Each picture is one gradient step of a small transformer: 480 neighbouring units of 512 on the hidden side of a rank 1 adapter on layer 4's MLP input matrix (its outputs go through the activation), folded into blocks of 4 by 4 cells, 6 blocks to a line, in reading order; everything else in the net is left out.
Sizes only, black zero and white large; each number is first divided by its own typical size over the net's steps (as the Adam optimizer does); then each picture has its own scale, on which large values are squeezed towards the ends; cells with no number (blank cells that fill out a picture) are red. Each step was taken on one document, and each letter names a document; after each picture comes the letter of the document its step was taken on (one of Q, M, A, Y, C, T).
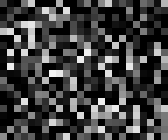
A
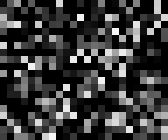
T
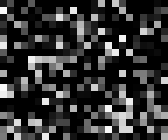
T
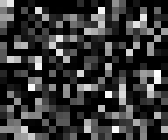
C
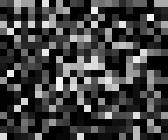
A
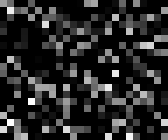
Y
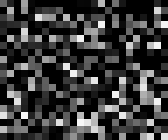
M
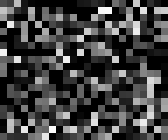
C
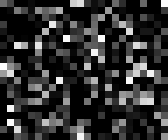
Y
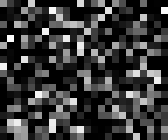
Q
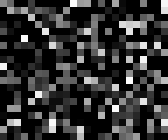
Y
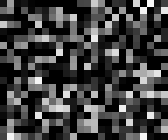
M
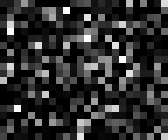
A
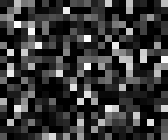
A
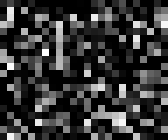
C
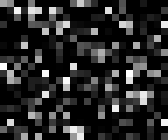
Y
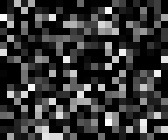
C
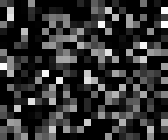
Q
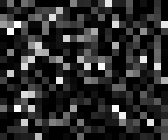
A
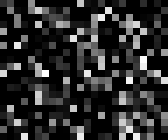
Q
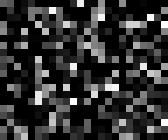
Q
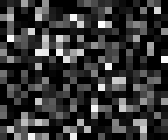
C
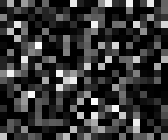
A
